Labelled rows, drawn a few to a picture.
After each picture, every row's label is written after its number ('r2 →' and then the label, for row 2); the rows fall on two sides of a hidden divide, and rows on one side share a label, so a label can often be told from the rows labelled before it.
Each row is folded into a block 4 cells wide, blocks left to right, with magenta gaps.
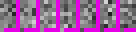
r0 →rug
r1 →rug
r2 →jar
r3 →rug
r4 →rug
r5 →jar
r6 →rug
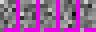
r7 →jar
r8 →rug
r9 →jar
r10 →rug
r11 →jar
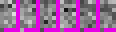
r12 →jar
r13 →jar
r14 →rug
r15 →jar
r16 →rug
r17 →rug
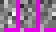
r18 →jar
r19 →jar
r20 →jar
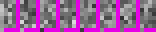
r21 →rug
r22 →rug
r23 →jar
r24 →rug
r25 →rug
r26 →jar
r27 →rug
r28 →rug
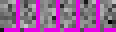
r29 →rug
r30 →rug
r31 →jar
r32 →rug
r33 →rug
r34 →rug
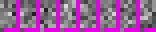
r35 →rug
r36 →rug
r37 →jar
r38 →rug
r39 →rug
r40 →jar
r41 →rug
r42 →rug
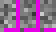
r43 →jar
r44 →rug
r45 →rug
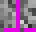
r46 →jar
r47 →rug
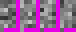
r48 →rug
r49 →rug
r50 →rug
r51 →rug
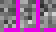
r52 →rug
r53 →jar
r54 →jar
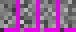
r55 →rug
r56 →rug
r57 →jar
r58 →rug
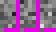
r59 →rug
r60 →rug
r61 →rug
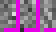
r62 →jar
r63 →rug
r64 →rug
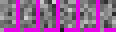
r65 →jar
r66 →rug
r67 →rug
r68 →rug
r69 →jar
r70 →rug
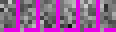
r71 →rug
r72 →jar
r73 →rug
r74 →rug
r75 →rug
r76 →jar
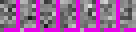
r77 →rug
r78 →jar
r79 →jar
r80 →jar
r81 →jar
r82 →jar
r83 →jar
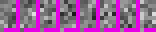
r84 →rug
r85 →jar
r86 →jar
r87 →rug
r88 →rug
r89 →rug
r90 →rug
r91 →jar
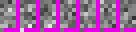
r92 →jar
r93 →jar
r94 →jar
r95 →rug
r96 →jar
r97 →jar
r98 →jar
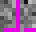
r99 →rug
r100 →rug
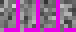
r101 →jar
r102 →jar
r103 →rug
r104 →rug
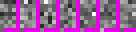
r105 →rug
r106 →jar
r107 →jar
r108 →jar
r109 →jar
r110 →jar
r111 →jar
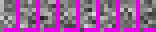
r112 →jar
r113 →rug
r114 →rug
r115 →jar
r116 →jar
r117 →jar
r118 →jar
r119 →rug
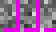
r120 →jar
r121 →jar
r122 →jar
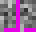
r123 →rug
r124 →jar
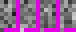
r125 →rug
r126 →rug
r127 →rug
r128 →jar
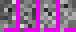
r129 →rug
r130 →rug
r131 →jar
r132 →jar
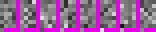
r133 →rug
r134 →rug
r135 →jar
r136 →rug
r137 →jar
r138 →jar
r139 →jar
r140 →jar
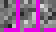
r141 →rug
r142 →jar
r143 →rug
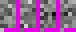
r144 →jar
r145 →rug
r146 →rug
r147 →rug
